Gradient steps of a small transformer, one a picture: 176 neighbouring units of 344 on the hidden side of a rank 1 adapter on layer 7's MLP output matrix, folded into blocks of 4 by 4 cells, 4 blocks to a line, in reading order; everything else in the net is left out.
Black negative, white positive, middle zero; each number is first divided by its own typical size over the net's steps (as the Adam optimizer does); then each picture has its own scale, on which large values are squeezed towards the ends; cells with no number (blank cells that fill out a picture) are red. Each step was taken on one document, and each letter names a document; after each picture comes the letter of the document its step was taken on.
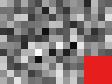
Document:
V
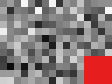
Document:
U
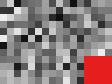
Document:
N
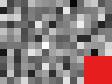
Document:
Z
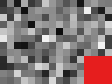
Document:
U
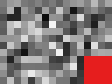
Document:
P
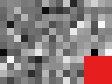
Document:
Z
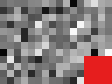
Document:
Z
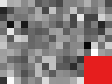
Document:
N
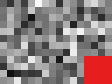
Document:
V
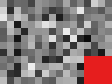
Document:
P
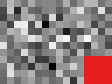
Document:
P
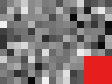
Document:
U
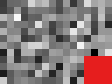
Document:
Z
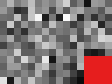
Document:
P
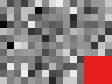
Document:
U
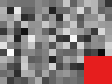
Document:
P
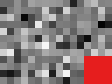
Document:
Z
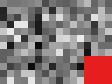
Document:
P
